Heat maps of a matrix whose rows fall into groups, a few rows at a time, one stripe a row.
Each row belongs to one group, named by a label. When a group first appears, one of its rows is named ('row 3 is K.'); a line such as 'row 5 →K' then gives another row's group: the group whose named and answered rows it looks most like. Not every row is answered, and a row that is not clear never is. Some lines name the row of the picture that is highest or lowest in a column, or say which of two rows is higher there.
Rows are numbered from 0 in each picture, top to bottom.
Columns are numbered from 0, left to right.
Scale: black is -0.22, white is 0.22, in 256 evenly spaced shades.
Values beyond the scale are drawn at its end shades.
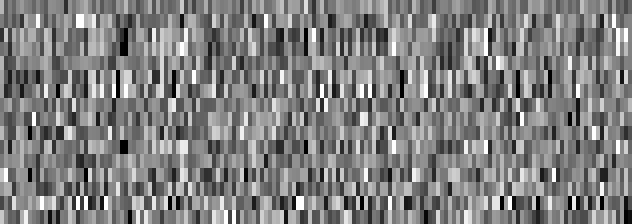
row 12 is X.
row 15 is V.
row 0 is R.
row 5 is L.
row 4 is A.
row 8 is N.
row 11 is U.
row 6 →L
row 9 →V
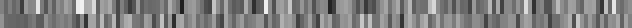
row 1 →L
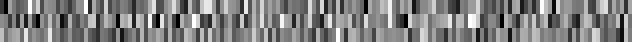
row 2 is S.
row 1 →L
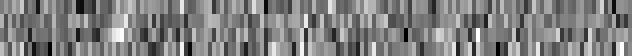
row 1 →R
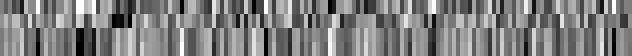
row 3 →U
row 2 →U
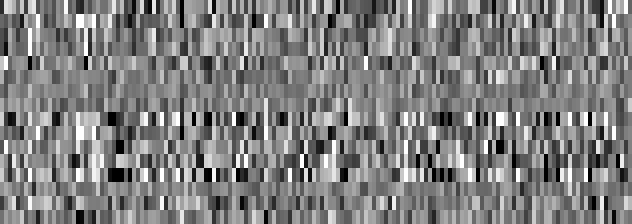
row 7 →S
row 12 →A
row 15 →U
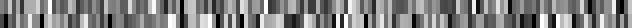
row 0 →S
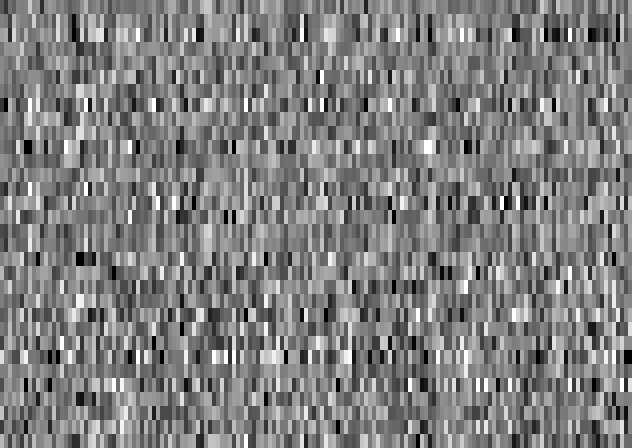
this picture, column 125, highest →14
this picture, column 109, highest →25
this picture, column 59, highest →2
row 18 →U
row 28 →U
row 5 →L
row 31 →N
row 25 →V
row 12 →N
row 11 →V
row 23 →S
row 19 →A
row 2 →N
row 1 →N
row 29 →R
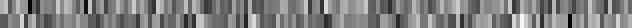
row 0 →X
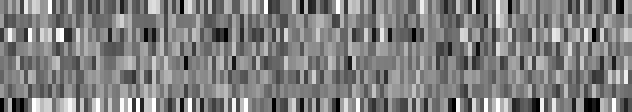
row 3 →A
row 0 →S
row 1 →A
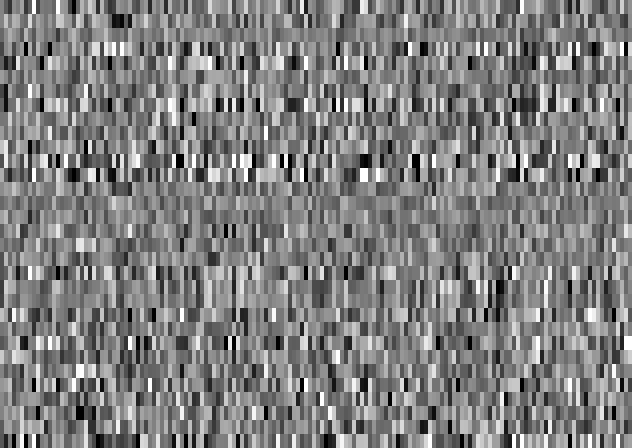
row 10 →X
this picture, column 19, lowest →29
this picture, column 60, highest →11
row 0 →N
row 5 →N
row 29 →U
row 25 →S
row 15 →X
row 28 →L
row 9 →S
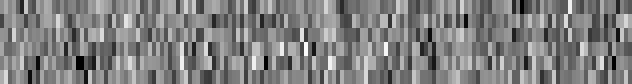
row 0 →N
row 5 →X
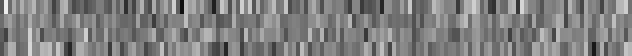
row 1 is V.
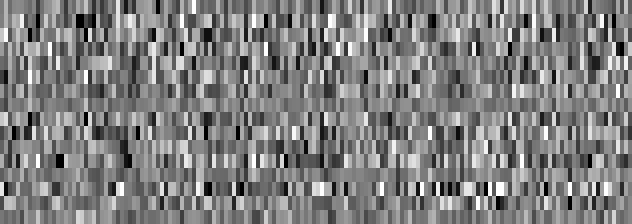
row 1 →U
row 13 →A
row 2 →X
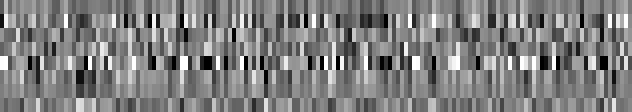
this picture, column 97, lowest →4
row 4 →X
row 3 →N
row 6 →U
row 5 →U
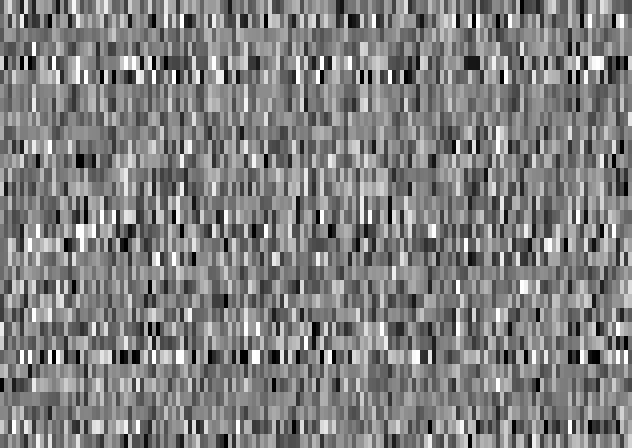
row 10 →S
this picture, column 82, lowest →16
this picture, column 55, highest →5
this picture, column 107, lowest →30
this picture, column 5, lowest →4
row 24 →R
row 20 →N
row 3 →N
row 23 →N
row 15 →L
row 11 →U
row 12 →R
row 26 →X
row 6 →N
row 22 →S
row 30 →N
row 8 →S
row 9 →A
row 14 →L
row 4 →R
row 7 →N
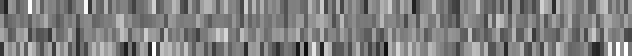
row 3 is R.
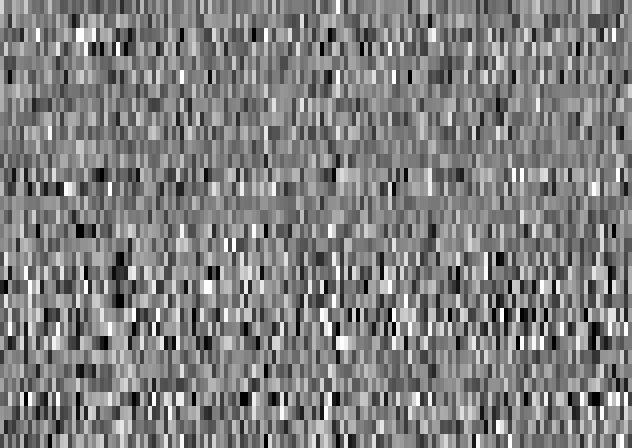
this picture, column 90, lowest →3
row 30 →A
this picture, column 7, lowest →13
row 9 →S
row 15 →N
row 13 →V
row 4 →A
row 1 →N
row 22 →L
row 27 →R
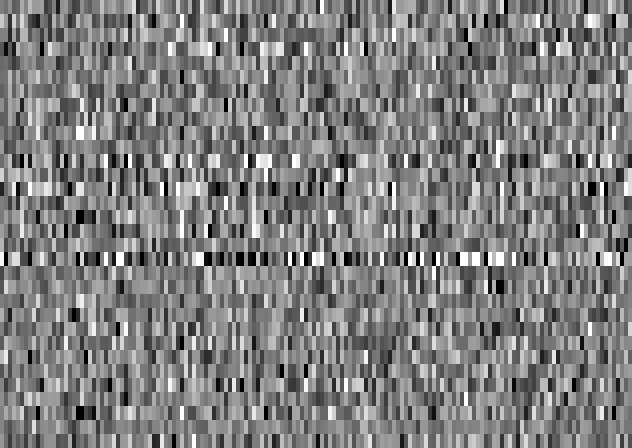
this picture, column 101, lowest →18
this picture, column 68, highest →1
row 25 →X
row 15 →U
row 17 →R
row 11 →N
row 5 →S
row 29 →U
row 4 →A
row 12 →S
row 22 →N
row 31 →L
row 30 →N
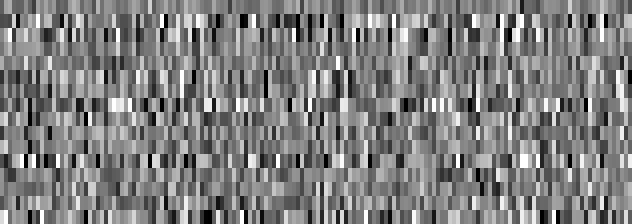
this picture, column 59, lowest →13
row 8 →X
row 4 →S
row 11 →N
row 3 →L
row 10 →X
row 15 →X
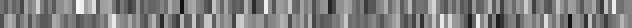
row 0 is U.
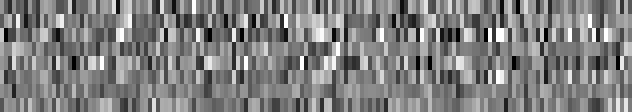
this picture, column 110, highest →1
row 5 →A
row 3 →S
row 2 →A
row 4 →N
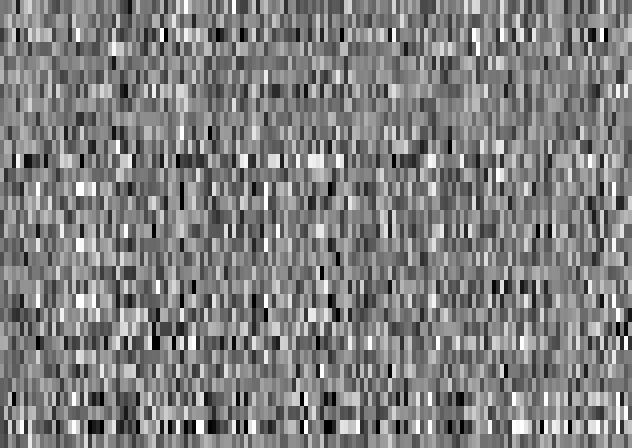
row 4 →A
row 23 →R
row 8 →U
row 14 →S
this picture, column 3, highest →2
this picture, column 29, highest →10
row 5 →S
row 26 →L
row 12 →A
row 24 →L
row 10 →L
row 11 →V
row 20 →L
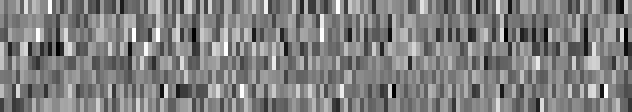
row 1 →L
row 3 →V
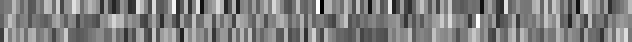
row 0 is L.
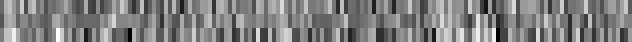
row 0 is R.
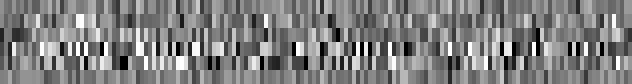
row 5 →L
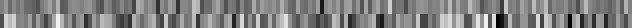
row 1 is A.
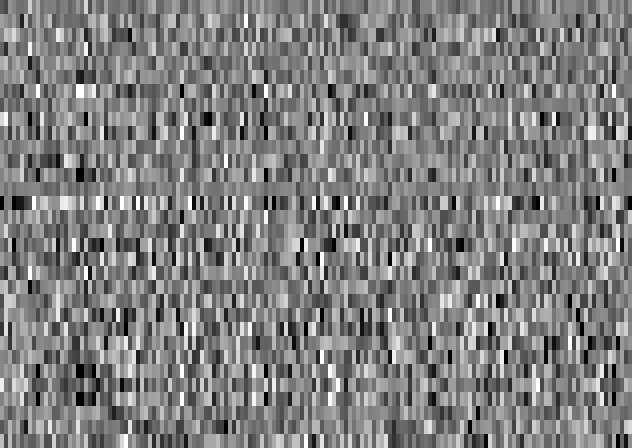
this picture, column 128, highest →17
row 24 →N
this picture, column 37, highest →17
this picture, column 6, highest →27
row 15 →S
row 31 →R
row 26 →U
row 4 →X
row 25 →L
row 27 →S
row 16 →X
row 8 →X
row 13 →L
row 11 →V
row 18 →L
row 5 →U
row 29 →A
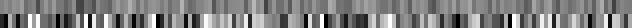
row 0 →U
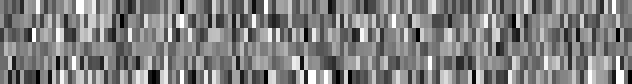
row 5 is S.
